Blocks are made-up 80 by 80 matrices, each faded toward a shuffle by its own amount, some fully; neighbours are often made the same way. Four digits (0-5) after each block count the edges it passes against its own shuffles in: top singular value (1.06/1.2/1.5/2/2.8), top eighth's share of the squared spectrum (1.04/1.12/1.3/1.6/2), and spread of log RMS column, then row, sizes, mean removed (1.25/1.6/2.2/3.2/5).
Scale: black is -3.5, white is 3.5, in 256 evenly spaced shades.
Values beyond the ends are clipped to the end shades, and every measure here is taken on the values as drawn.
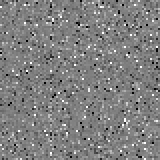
2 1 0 0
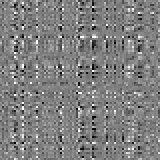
5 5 4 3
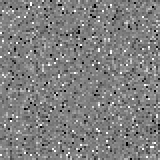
2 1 0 0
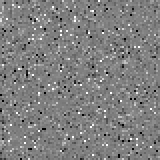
2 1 0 0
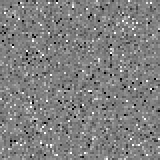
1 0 0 0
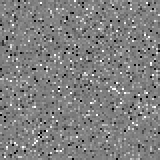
0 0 0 0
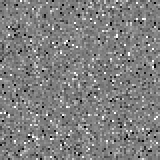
0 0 0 0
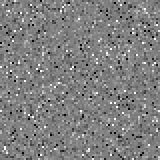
2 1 0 0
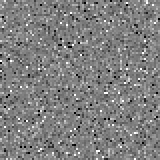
2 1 0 0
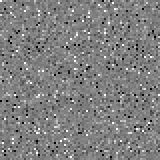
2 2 0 1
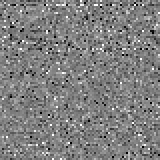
3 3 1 2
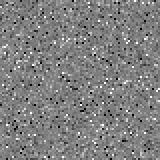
0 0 0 0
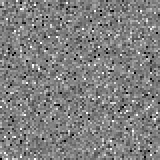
0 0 0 0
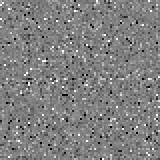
1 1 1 1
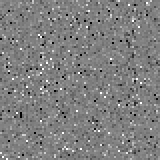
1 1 0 0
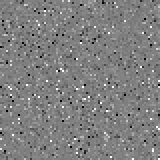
0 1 0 0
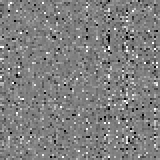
2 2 2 1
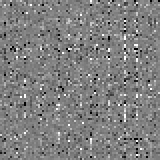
2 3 3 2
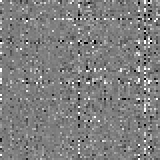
2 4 3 2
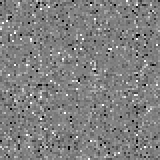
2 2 1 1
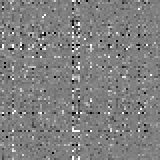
3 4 3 3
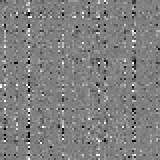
3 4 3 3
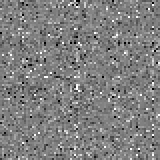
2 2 2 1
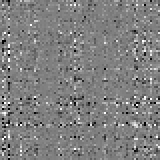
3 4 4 3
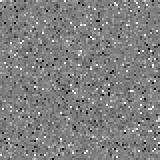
0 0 0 0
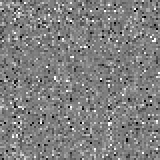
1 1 2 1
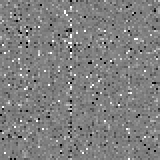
2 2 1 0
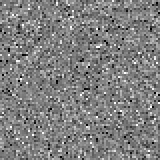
2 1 0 0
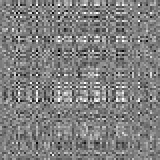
5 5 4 4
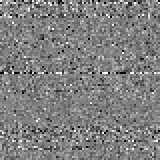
2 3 0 3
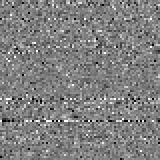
2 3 0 3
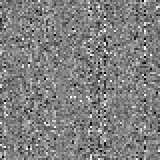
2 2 3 0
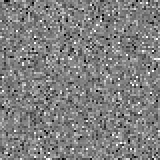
3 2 0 1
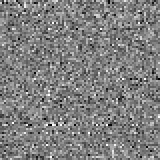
1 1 0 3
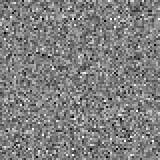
0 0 0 1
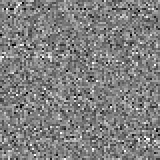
0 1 0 2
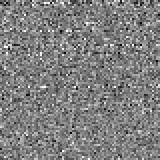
1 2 0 3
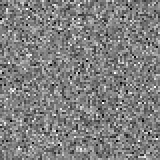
0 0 0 1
